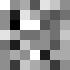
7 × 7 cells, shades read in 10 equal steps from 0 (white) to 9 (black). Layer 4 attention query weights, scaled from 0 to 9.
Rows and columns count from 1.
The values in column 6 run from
2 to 7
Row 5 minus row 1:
5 4 -1 -2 3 4 -1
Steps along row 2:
up down up up up down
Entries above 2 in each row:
4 6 5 5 6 6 6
